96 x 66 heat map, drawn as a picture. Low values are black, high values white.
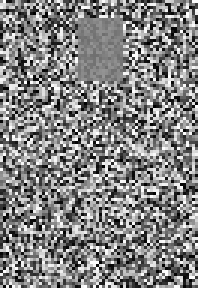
There is no seam. Fine speckle covers the field. The histogram is flat. There are no regular stripes. The top middle is the smoothest part. An odd patch, calmer than its surroundings, sits in the top middle.
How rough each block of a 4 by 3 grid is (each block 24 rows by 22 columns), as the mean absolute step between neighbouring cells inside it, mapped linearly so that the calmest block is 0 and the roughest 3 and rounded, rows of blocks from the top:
303 | 323 | 233 | 333
